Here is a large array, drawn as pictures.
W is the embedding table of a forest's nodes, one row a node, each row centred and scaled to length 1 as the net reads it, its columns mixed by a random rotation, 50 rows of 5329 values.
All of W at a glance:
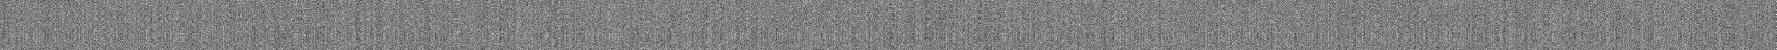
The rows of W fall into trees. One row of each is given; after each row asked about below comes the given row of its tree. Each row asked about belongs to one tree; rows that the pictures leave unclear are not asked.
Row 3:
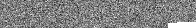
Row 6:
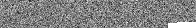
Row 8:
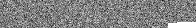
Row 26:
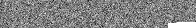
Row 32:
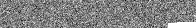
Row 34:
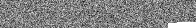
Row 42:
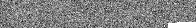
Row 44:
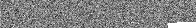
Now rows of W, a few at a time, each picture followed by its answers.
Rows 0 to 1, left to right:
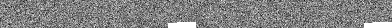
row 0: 3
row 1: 42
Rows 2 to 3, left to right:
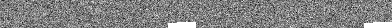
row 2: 44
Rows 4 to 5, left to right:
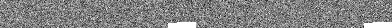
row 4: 34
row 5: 44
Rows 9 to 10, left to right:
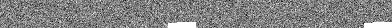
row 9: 32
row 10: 6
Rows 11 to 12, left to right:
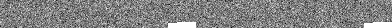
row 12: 6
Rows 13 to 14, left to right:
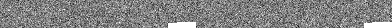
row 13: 34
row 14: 26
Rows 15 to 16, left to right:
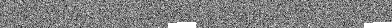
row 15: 8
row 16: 8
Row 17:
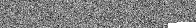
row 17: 6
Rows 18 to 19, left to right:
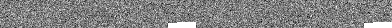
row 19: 34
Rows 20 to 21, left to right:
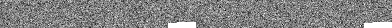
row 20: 26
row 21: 42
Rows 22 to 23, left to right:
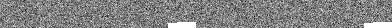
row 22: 3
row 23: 6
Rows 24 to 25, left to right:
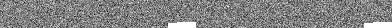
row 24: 8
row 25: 6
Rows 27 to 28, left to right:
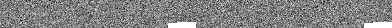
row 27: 44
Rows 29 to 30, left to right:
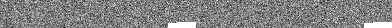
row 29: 42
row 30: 34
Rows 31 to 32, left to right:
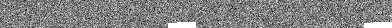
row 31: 3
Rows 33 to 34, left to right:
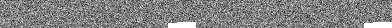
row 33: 34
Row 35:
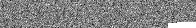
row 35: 8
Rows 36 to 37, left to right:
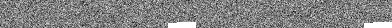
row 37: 34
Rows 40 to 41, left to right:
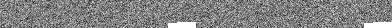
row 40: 44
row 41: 34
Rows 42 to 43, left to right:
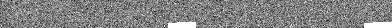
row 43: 3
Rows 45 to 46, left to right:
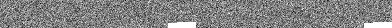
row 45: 32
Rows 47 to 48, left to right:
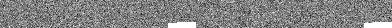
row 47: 8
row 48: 42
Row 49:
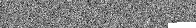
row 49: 26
